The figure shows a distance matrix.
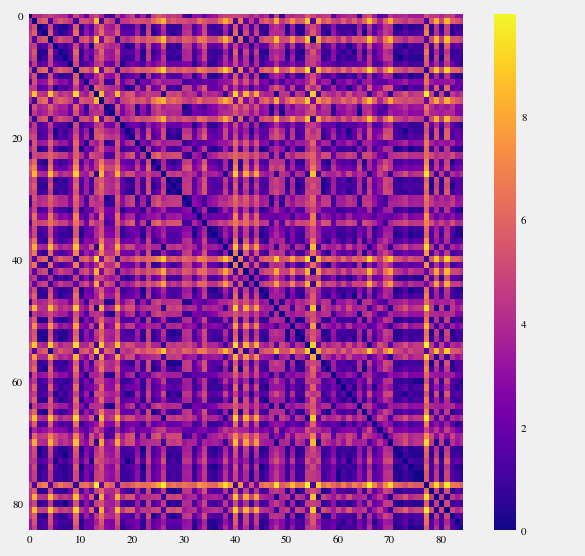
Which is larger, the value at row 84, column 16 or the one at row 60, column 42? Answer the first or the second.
the second
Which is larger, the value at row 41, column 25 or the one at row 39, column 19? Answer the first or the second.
the second
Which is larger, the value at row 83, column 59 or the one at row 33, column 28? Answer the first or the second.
the second
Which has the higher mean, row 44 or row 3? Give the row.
44
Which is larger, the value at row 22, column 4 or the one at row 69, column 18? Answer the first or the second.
the first
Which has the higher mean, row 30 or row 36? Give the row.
30
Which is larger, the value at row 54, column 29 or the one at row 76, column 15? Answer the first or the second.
the first
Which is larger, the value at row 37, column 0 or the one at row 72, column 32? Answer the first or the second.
the first
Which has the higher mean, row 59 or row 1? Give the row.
1
